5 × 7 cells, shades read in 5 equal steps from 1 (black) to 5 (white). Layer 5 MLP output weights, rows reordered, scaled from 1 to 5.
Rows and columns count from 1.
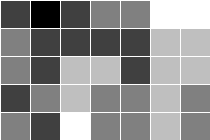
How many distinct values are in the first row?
4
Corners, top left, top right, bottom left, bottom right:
2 5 3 3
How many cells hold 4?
9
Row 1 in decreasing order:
5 5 3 3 2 2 1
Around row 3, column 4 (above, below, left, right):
2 3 4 2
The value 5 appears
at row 1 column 6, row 1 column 7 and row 5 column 3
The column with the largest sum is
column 6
